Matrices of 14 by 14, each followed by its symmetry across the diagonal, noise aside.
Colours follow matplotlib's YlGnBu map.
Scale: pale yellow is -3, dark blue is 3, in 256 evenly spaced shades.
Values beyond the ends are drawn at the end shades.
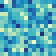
antisymmetric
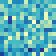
neither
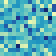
neither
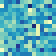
neither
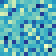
symmetric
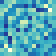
symmetric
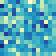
neither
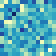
symmetric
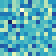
antisymmetric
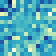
symmetric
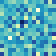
symmetric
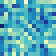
antisymmetric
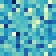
neither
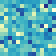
neither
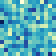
antisymmetric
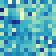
antisymmetric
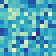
symmetric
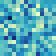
antisymmetric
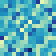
symmetric
